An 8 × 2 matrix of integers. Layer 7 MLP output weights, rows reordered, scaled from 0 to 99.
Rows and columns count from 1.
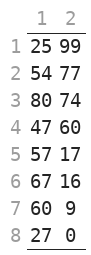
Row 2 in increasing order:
54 77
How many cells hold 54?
1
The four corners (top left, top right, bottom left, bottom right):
25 99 27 0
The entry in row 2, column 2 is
77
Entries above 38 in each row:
1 2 2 2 1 1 1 0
